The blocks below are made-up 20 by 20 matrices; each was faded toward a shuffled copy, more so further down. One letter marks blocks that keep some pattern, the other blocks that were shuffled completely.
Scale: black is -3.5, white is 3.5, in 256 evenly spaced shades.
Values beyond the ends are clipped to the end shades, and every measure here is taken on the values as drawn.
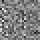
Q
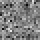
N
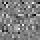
Q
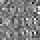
Q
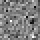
Q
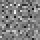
Q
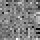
Q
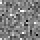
N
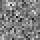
N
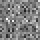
Q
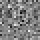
Q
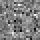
Q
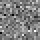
N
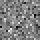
N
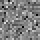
N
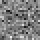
Q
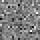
N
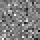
Q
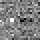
Q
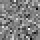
N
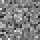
Q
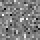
N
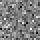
N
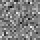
N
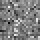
Q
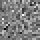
N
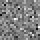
N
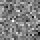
N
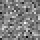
N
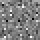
Q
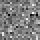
N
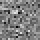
Q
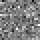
N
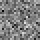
Q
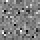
Q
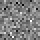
N
